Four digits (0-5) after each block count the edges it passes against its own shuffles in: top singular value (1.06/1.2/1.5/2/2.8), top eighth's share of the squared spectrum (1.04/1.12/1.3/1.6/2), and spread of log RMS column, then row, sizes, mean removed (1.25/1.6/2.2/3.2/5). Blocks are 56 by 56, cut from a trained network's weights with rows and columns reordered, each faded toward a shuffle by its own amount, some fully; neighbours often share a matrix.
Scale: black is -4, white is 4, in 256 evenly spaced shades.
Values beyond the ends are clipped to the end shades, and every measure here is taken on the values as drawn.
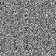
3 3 1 1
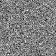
2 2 1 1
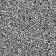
2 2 0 0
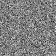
2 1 0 0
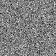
2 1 0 0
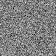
2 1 0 0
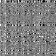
3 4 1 3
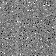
1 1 0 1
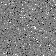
0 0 0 0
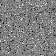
0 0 0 0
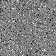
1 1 0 0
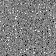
1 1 0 0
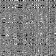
3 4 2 3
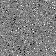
0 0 0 0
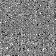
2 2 0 2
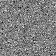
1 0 0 0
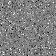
1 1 0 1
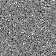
1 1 0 0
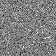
1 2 0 0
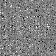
2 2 0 1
